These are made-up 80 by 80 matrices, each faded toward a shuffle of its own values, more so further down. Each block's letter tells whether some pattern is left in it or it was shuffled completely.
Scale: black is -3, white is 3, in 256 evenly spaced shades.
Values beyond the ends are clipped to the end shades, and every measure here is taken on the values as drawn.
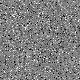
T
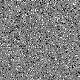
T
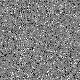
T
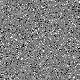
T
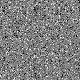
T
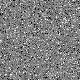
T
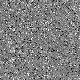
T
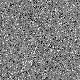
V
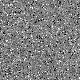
V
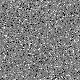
V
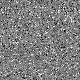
V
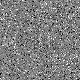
T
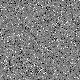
V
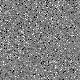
T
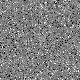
V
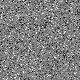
V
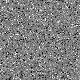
T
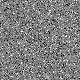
V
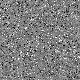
V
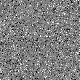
T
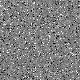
T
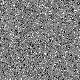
V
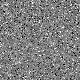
V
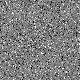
V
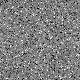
V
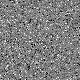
T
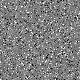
V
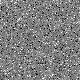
V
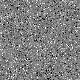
T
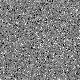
V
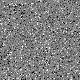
T
